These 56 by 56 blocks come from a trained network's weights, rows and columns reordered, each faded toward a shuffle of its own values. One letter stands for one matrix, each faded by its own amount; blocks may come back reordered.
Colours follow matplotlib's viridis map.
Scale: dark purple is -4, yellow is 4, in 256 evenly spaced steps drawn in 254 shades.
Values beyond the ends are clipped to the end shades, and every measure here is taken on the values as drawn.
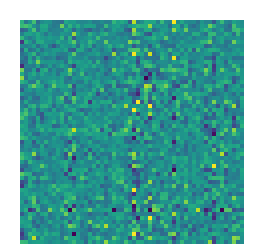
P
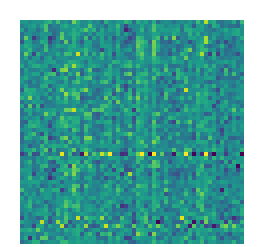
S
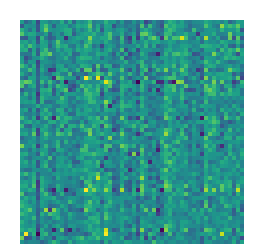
S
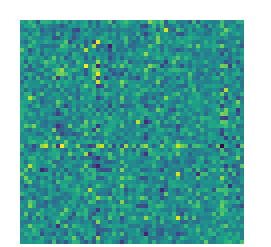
P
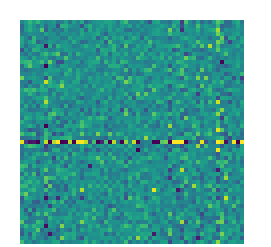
P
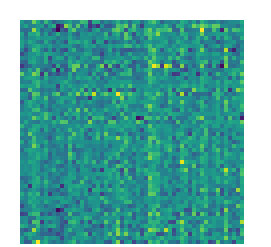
S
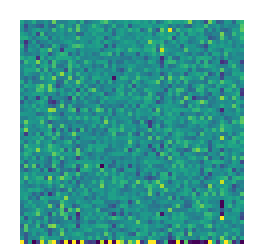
P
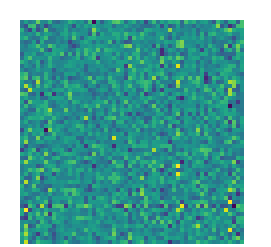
P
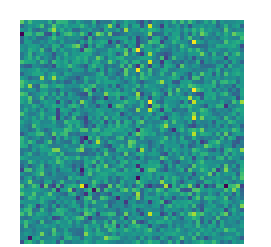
P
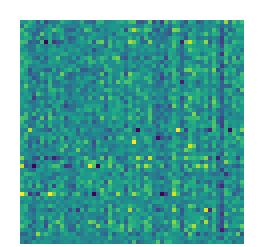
S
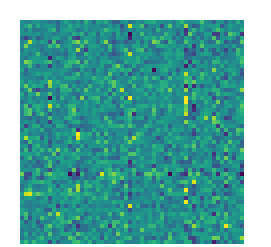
P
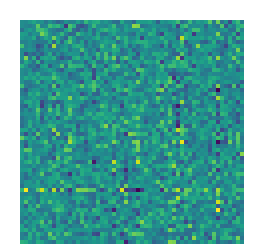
P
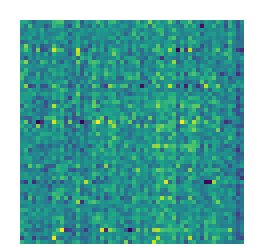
S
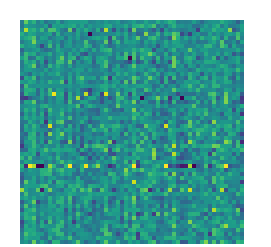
S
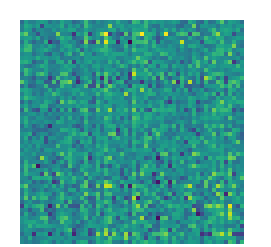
S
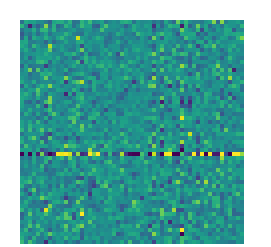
P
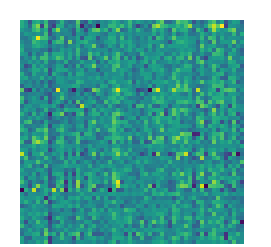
S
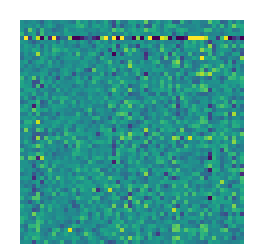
P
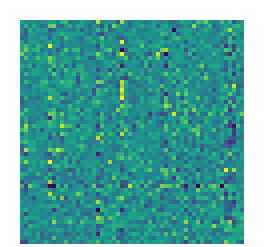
P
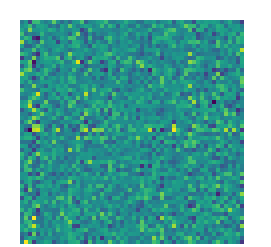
P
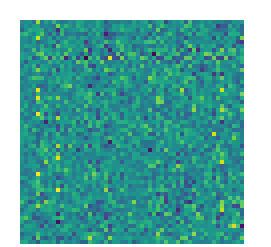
P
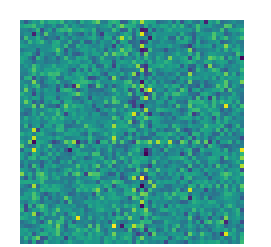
P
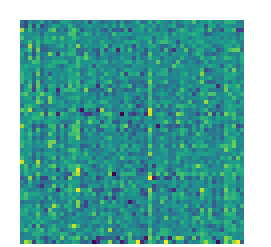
S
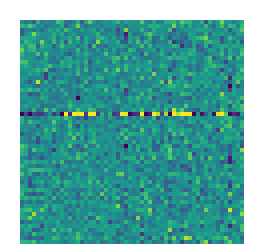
P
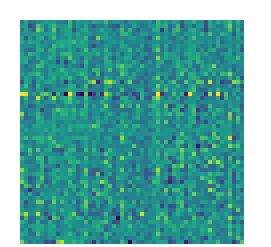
S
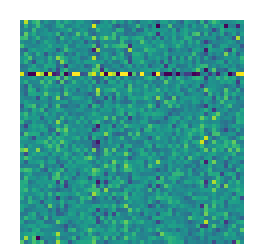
P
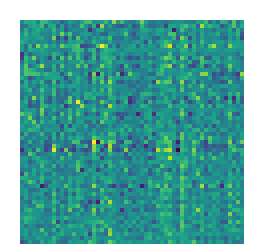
S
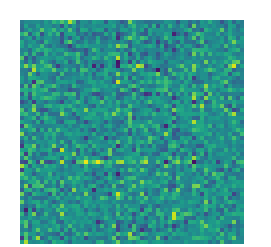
P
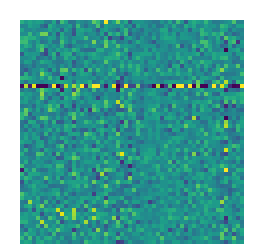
P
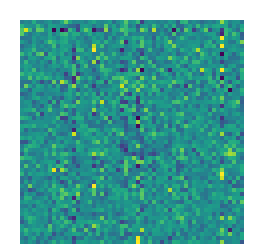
P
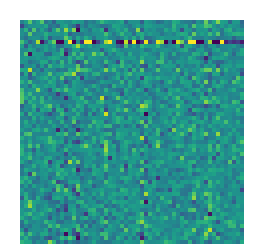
P
